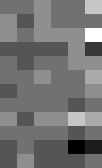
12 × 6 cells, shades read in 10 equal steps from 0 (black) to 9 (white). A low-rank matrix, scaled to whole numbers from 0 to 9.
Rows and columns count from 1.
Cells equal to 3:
17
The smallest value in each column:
3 3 3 3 0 1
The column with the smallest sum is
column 2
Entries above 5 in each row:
1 0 1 0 0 1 0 0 2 0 0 0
